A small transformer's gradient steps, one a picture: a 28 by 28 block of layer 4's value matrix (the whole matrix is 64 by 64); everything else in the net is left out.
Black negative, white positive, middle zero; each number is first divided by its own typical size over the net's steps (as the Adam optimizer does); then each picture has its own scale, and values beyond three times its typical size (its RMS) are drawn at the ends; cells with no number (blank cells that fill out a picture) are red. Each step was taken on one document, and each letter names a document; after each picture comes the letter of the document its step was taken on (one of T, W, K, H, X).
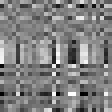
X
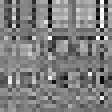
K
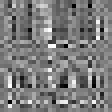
K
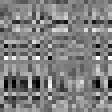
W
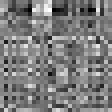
W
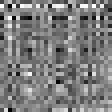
K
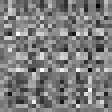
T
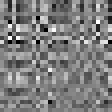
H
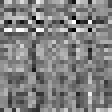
T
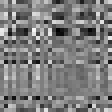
W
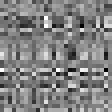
X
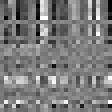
H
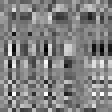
K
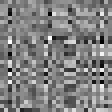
K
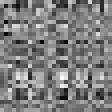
T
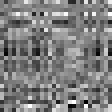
W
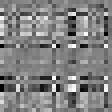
X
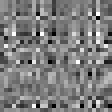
H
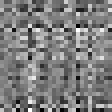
T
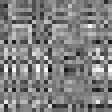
W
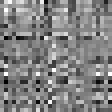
W
